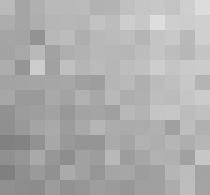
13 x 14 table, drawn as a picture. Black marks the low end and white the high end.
The ninth with the lowest average is the bottom left. No single row or column stands out from its neighbours. Overall the values sit about 70% of the way up the scale. There is an overall slope up to the top right. The ninth with the highest average is the top right.
